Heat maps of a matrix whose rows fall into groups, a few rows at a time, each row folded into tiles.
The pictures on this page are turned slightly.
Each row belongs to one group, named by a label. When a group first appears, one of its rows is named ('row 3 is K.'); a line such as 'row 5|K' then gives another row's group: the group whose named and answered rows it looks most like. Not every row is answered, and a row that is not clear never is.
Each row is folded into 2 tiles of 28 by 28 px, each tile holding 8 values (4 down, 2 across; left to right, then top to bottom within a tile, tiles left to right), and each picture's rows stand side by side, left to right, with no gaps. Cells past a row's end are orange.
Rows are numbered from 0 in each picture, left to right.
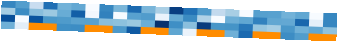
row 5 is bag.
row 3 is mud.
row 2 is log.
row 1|bag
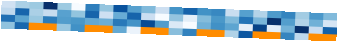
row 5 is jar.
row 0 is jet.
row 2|mud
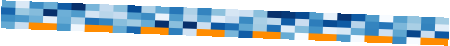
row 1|mud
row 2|log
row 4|jet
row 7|jar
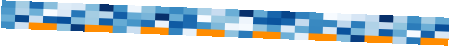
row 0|jar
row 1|jet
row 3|mud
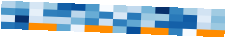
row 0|bag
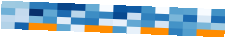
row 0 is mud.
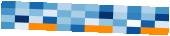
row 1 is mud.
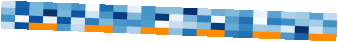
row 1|bag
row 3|log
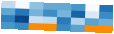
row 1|bag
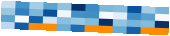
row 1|log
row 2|log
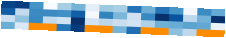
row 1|bag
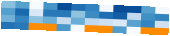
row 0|bag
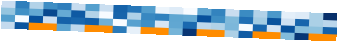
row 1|mud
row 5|jet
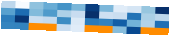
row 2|jet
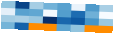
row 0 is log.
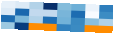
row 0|jet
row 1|bag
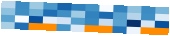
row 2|jar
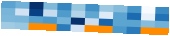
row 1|jar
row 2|bag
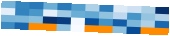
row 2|jet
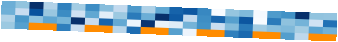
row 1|jar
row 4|bag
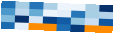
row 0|jar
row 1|jet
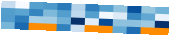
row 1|jar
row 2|log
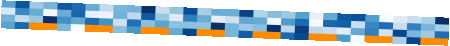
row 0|log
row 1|mud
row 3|log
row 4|log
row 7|jet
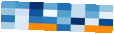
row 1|jar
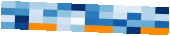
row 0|bag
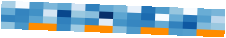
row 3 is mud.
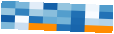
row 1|bag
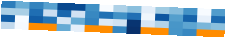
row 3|bag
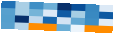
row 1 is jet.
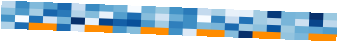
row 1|jar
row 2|mud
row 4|jet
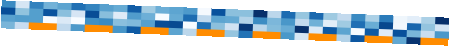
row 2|log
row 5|jar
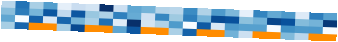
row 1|jet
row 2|bag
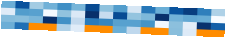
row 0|log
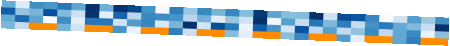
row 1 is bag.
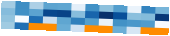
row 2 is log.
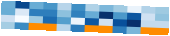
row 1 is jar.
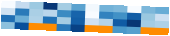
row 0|jet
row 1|bag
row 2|mud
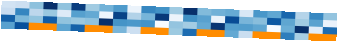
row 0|jet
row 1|log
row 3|log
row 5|jar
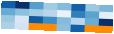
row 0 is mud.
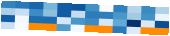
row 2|jar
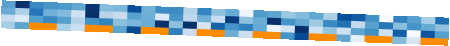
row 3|jar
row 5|bag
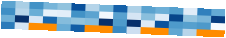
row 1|log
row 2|jar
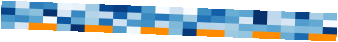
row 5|log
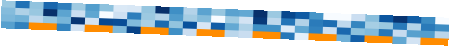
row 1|jar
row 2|jet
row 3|jar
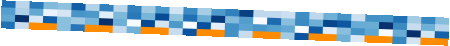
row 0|jar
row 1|log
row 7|jar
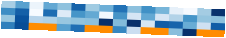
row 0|bag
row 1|log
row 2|jar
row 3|jet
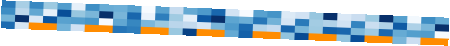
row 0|jar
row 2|bag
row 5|jet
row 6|jet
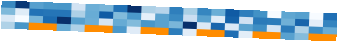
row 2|mud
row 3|jar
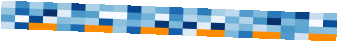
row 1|log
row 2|log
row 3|jar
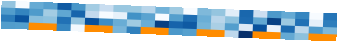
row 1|mud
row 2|log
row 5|bag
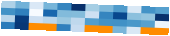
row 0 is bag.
